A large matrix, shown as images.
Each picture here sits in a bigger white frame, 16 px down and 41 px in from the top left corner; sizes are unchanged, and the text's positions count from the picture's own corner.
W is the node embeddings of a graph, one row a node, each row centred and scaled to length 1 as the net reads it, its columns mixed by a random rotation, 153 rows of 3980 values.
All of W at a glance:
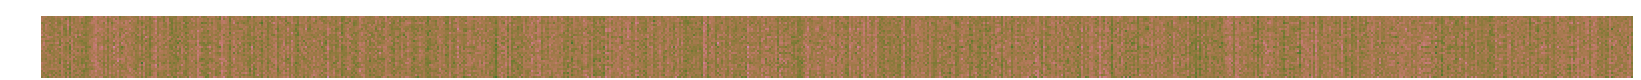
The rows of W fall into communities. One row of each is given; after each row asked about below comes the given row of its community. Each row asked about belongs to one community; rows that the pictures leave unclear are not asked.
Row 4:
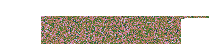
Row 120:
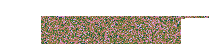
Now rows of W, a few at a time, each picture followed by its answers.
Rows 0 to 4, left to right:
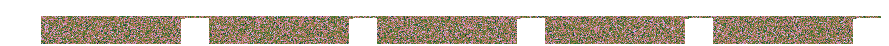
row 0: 4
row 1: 120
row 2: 4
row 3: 120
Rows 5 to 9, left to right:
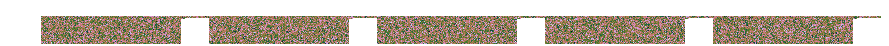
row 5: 120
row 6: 4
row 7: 4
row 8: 4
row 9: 120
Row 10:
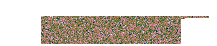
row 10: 4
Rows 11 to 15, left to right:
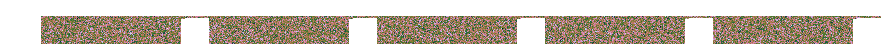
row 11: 120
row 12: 4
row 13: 4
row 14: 120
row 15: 4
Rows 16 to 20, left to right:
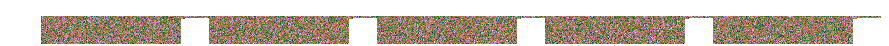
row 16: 120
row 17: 120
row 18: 120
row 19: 120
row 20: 4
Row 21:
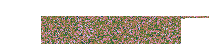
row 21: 120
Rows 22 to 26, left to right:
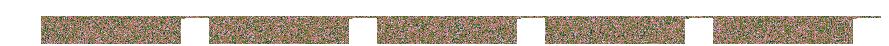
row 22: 120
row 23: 4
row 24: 4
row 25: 120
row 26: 4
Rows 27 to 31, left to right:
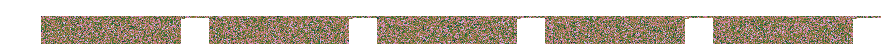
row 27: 120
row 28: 4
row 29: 4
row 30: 4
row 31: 4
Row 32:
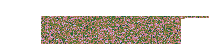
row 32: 4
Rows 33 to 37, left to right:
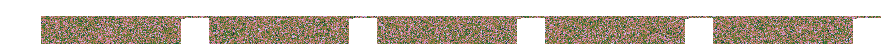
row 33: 4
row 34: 120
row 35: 4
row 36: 4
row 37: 4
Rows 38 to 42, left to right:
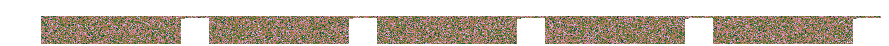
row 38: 120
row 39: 120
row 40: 120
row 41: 4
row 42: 4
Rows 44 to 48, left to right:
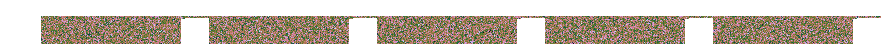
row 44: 120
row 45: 120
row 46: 4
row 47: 4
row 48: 4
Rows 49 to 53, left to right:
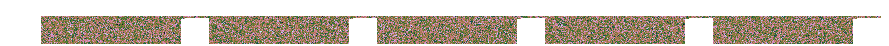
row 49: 120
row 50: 120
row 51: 4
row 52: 120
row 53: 120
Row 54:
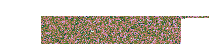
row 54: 120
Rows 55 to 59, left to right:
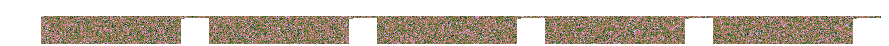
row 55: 4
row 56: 4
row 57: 120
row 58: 120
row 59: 120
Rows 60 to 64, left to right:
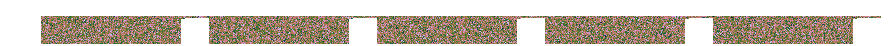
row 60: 4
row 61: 4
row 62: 4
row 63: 120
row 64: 120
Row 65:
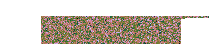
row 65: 120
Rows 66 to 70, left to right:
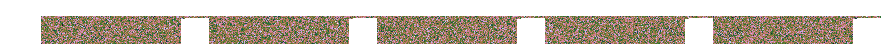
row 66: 120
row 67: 120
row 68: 120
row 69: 4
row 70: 120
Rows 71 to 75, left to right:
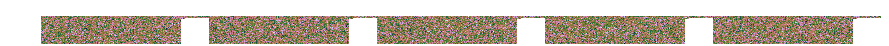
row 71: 4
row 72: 120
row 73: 120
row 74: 4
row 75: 4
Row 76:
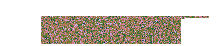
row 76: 4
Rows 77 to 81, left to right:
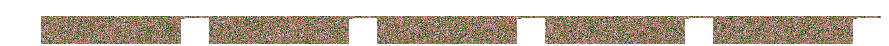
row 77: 4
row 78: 4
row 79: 4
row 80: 4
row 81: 4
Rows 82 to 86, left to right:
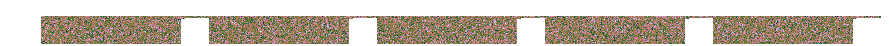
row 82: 4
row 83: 120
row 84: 120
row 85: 120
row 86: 4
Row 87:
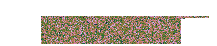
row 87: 120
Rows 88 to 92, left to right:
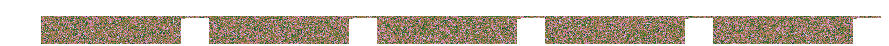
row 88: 120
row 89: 4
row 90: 4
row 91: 4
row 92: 4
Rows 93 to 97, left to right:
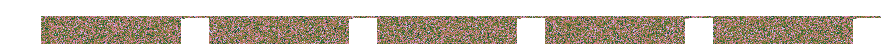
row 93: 120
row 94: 4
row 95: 120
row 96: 120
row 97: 4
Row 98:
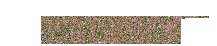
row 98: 120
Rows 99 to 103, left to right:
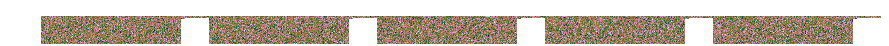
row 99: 4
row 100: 4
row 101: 120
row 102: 120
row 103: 4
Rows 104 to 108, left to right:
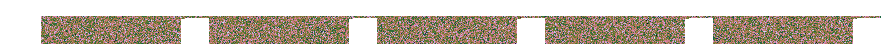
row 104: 4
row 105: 4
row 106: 120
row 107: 120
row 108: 120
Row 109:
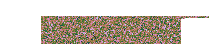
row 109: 120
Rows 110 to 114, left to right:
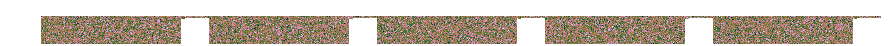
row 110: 120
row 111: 4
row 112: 120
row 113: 4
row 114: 120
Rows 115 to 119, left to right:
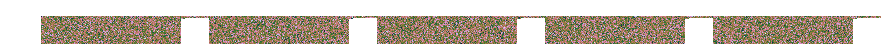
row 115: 120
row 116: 4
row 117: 120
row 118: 120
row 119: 4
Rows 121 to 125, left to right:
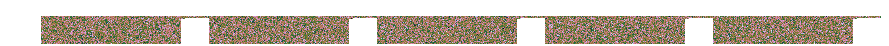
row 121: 120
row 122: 4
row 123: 4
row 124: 4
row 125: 120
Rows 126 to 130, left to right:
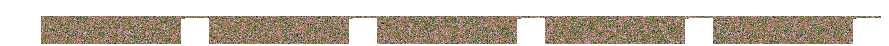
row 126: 120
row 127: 4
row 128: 4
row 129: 4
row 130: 4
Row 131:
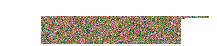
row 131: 4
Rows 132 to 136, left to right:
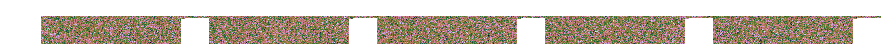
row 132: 4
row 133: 120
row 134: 120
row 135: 120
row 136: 120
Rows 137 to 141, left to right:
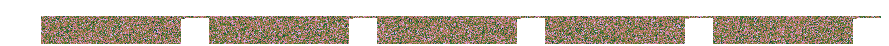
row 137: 4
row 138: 120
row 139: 4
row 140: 120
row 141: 4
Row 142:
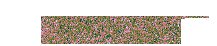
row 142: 4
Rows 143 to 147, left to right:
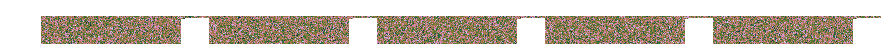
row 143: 4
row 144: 4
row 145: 120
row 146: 4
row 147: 4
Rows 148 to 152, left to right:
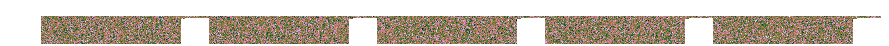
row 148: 120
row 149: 120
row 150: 4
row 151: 120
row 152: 4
